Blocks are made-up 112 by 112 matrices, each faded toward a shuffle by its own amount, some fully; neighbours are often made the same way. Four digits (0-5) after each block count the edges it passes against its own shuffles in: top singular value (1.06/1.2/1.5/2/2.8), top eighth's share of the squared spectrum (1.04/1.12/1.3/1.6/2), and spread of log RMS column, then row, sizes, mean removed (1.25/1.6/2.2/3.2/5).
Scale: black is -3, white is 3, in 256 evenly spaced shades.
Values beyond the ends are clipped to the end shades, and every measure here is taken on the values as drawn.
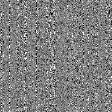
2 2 4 0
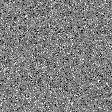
0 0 0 0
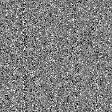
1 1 3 0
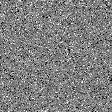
0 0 0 0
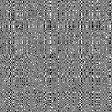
5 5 4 3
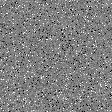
0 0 0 0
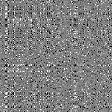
5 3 3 2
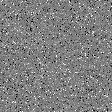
1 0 0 0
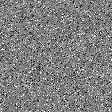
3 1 0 0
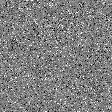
2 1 0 0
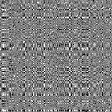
5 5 4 4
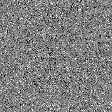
3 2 0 1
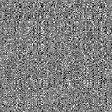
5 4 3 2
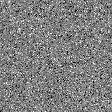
3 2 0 0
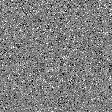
3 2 1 1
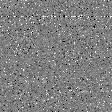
3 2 0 1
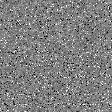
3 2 0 2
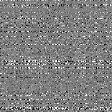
4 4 2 4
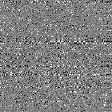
4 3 1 3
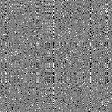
5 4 3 2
